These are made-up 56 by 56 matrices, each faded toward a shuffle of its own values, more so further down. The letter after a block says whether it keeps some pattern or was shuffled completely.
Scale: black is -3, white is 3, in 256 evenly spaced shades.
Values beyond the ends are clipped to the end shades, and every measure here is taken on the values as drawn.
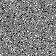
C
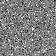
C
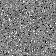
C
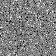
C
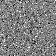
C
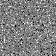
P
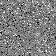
C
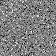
C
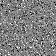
C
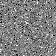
P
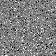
P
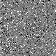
C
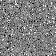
C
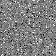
P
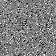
P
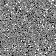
C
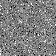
P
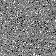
P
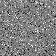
P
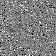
P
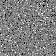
C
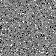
C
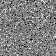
P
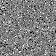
C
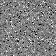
P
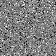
P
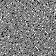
C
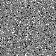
C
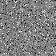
P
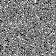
C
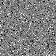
C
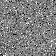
C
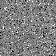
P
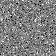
C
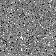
P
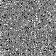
P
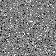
P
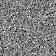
C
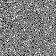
C
